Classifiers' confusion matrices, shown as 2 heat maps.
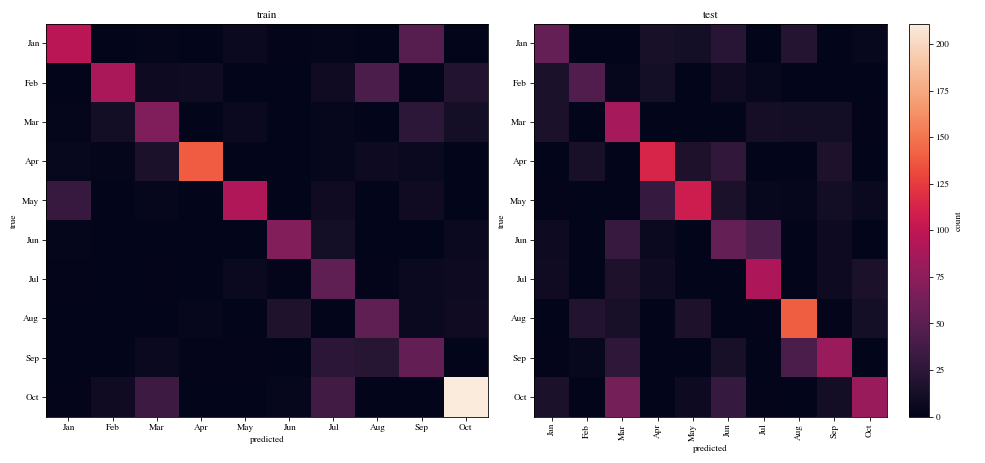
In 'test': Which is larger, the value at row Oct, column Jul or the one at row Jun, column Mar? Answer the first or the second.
the second
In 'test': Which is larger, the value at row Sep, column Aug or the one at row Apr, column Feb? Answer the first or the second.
the first
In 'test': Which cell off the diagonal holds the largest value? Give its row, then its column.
Oct, Mar
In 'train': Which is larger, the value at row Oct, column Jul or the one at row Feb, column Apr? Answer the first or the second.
the first
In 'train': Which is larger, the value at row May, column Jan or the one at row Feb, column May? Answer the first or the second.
the first
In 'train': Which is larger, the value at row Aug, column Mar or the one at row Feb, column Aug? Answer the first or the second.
the second
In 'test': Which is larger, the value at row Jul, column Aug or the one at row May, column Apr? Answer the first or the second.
the second
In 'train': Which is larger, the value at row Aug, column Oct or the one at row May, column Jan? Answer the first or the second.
the second
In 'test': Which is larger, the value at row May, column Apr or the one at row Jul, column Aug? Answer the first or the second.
the first
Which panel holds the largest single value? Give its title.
train
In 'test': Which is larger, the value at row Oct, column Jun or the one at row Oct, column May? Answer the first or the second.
the first
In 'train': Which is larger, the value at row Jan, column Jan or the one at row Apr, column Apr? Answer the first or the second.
the second
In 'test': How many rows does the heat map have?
10
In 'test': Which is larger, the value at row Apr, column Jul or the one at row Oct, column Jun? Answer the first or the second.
the second
